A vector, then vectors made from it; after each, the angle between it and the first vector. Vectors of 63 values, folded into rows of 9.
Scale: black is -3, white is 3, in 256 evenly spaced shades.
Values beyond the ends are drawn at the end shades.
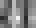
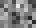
partly opposed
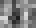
nearly opposite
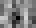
nearly opposite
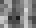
nearly opposite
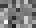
partly opposed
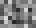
partly opposed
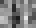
nearly opposite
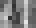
nearly opposite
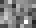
partly opposed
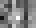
nearly parallel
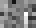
partly opposed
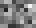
orthogonal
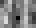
nearly opposite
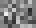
orthogonal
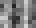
nearly opposite
